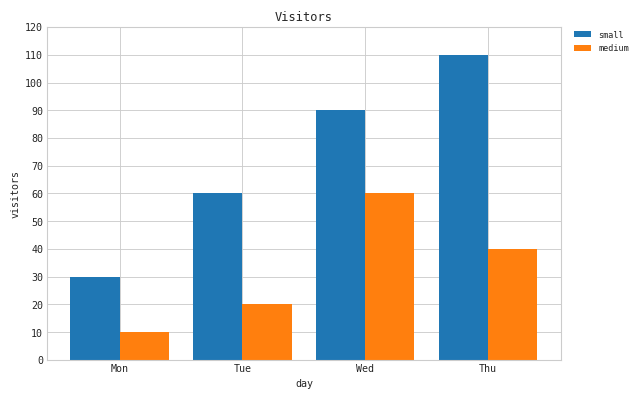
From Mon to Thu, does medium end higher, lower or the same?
higher
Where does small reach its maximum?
Thu
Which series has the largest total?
small
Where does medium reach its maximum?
Wed
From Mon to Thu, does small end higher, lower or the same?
higher
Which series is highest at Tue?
small
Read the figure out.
Title: Visitors
x-axis: day, ticks Mon Tue Wed Thu
y-axis: visitors, ticks 0 10 20 30 40 50 60 70 80 90 100 110 120
Legend: small, medium
Values:
small: 30 60 90 110
medium: 10 20 60 40
